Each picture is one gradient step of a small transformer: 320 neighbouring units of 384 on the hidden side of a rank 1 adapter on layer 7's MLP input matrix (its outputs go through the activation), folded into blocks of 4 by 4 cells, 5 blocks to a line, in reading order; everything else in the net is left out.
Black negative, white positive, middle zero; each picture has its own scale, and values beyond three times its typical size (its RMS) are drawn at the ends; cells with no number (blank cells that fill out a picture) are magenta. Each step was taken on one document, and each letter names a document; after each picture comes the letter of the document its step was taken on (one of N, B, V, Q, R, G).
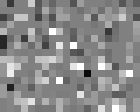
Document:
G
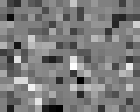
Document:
G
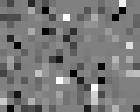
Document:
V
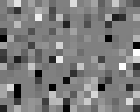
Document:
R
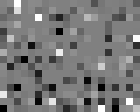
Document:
R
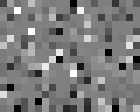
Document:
R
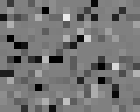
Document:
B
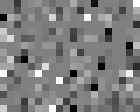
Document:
G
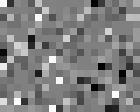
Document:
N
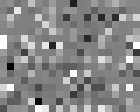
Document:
R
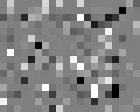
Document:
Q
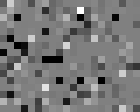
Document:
B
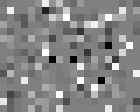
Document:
Q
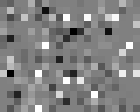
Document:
V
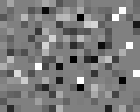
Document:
Q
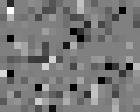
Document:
B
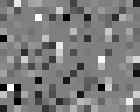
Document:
R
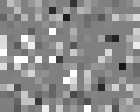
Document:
R
